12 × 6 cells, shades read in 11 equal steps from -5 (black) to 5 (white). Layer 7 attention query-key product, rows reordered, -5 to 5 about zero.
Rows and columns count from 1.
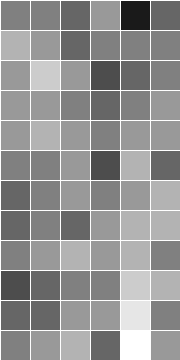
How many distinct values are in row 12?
5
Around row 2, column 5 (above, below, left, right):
-4 -1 0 0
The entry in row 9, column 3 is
2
